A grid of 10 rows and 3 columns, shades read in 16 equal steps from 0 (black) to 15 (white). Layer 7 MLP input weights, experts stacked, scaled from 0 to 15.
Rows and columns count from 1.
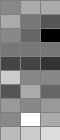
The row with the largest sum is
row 10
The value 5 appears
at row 2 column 3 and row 7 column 1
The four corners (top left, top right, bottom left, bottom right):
8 10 11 13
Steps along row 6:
down same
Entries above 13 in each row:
0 0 0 0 0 0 0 0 1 0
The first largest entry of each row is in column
2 1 1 1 1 1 2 1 2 3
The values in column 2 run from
4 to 15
